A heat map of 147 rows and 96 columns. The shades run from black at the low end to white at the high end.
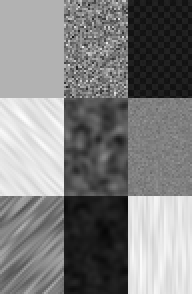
The table splits into 3 rows of 3 panels. Panel 1,1: high, flat. Panel 1,2: middling, fine-grained, strong in contrast. Panel 1,3: very low, checkered, faint in contrast. Panel 2,1: very high, slanting down to the right, faint in contrast. Panel 2,2: low, blotchy. Panel 2,3: middling, fine-grained, faint in contrast. Panel 3,1: middling, slanting up to the right. Panel 3,2: very low, blotchy, faint in contrast. Panel 3,3: very high, streaked downward, faint in contrast.
